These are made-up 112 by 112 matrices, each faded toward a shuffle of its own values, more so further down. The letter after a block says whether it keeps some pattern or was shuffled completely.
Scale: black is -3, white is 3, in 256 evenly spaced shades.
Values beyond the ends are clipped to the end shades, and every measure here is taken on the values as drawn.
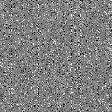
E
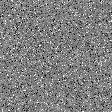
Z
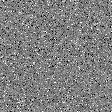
Z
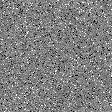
Z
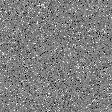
Z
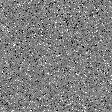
Z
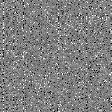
E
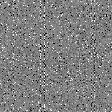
E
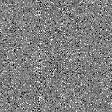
E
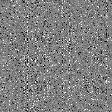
E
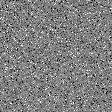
Z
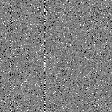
E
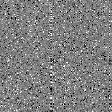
E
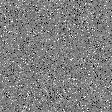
Z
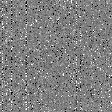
E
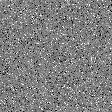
Z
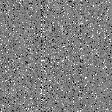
E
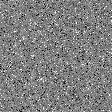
Z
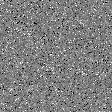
Z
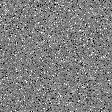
Z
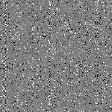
E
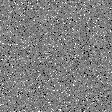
Z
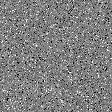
Z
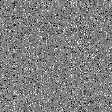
E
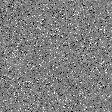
Z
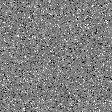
Z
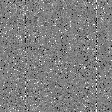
E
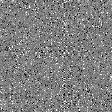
E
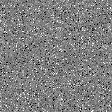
E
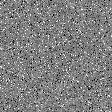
Z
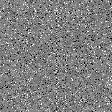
E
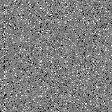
E
